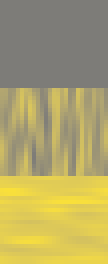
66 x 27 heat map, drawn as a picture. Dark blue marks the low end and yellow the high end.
The table splits into 3 rows of 1 panel. Panel 1,1: middling, flat. Panel 2,1: high, streaked downward. Panel 3,1: very high, streaked across, faint in contrast.
